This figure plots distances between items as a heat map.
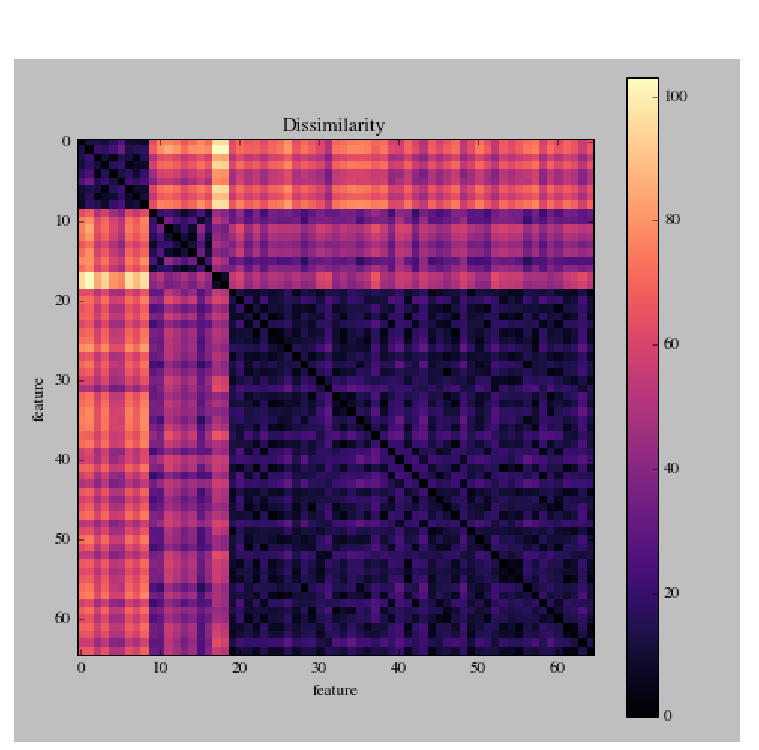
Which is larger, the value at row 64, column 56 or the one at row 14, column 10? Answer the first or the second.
the second
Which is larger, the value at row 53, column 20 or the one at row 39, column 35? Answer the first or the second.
the second
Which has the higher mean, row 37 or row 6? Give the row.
6
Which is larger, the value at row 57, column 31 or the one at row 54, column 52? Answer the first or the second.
the first
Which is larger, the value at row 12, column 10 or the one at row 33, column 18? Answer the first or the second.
the second
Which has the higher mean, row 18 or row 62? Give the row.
18
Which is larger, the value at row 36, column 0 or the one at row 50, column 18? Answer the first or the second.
the first
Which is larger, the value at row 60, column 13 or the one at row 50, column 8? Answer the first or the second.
the second
